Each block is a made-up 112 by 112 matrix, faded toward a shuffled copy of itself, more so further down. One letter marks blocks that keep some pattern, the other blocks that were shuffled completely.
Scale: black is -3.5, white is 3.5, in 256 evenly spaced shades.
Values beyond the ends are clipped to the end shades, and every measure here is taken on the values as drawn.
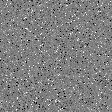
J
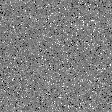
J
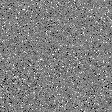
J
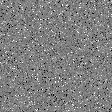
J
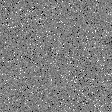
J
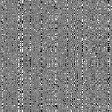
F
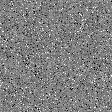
J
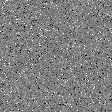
J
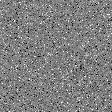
J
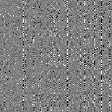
F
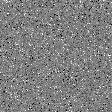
J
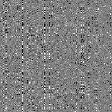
F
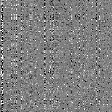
F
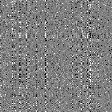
F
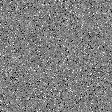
J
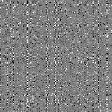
F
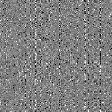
F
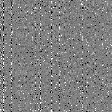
F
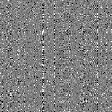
F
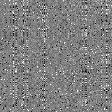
F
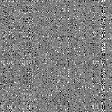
F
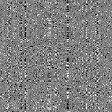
F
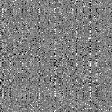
F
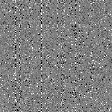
F
